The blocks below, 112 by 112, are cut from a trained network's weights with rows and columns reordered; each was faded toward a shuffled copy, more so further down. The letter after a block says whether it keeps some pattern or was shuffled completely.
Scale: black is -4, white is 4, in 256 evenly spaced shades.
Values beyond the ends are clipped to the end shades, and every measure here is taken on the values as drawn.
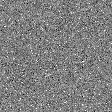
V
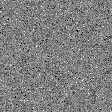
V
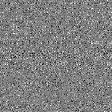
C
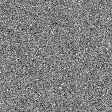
V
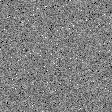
V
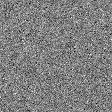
V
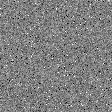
V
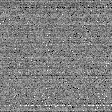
C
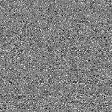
C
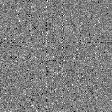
C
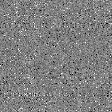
C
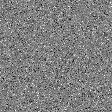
V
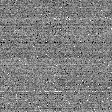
C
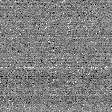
C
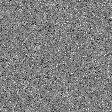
V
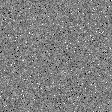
V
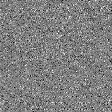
C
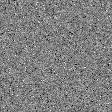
V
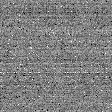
C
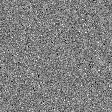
V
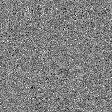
C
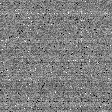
C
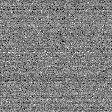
C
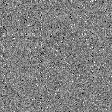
C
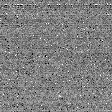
C
